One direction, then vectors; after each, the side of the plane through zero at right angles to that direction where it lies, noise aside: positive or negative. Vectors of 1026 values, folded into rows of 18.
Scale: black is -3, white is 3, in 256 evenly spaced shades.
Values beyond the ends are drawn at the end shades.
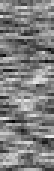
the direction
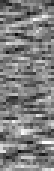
negative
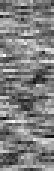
negative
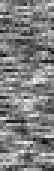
positive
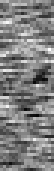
negative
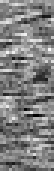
negative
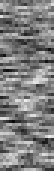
positive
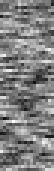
negative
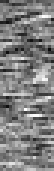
positive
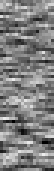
positive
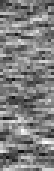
negative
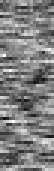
negative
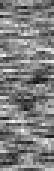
negative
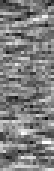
negative
